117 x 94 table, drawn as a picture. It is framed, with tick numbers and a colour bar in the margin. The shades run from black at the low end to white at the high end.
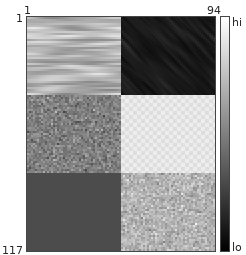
The table splits into 3 rows of 2 panels. Panel 1,1: high, streaked across. Panel 1,2: very low, slanting down to the right, faint in contrast. Panel 2,1: middling, fine-grained. Panel 2,2: very high, checkered, faint in contrast. Panel 3,1: low, flat. Panel 3,2: high, fine-grained.
